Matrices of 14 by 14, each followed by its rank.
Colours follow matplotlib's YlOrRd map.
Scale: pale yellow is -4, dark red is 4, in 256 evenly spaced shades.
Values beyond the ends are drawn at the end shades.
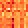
three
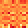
two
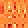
two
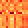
two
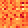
three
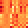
two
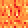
three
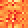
three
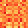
two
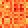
three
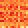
three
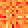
three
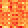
three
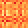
two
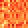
three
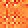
two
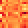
two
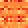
two
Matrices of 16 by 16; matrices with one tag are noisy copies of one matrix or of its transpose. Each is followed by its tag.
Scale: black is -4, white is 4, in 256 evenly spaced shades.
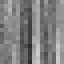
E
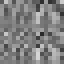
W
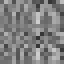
W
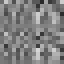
W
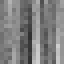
E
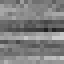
E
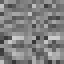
W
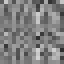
W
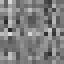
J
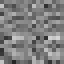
W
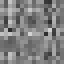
J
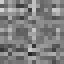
J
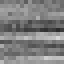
E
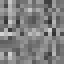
J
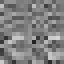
W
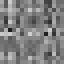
J
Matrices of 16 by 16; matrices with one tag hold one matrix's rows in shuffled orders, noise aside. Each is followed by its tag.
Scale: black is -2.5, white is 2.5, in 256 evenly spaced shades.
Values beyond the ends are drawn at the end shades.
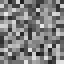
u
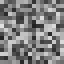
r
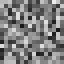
u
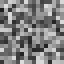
r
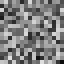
u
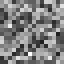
r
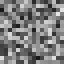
r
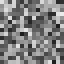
u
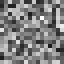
u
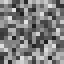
r
